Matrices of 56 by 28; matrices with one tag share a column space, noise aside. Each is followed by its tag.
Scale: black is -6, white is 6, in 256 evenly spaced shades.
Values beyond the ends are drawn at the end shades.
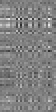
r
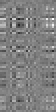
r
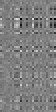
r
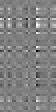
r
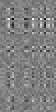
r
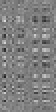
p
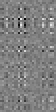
r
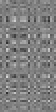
p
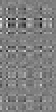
r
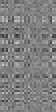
p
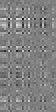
r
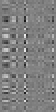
p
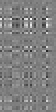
r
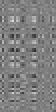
p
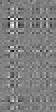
r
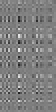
p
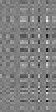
p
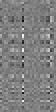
p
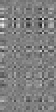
r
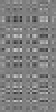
p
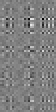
r
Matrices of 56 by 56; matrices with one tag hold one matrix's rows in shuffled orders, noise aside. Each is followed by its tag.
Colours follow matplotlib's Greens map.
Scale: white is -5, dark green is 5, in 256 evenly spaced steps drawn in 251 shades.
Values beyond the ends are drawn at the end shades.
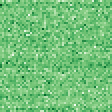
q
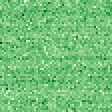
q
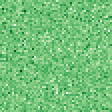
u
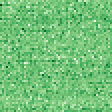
q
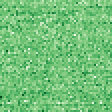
q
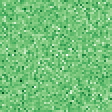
u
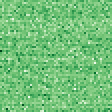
q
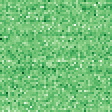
q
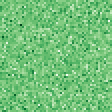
u
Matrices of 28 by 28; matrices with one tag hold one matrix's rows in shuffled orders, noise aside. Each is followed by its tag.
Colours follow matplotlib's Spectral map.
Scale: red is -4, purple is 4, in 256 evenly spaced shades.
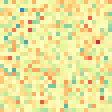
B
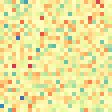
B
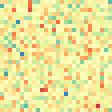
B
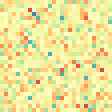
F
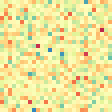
F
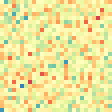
B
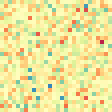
F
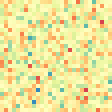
F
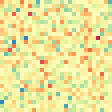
B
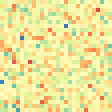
B
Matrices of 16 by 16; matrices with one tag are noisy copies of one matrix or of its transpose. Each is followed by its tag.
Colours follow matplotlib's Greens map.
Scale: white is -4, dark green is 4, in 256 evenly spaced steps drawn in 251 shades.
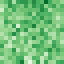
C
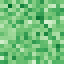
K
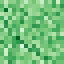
K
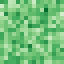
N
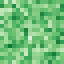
N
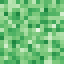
N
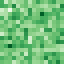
N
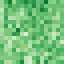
C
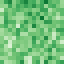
C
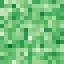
N
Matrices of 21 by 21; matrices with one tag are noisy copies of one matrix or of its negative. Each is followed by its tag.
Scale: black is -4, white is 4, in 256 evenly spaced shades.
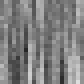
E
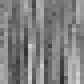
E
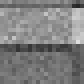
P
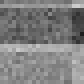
P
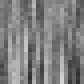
E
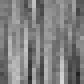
E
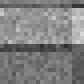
P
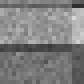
P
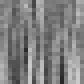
E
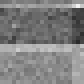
P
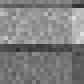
P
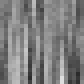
E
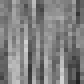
E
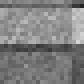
P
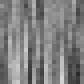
E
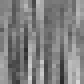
E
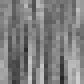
E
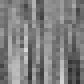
E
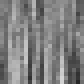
E
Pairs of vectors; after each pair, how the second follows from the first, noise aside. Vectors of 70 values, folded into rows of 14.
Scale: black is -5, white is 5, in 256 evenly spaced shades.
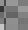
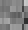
reversed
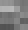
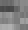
negated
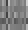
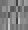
wrapped around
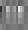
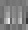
reversed
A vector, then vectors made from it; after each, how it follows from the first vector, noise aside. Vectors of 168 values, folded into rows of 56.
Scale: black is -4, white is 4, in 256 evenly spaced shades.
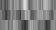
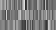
sign-scrambled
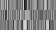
sign-scrambled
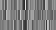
sign-scrambled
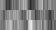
reversed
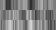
reversed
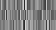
sign-scrambled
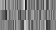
sign-scrambled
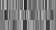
sign-scrambled
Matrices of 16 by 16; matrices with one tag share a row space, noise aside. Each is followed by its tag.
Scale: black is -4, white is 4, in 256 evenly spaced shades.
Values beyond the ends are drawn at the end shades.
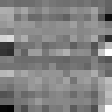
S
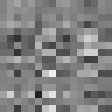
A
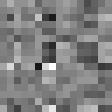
A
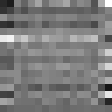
S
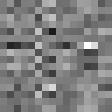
A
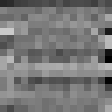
S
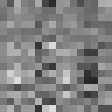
A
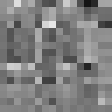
A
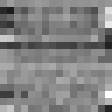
S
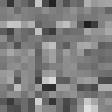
A
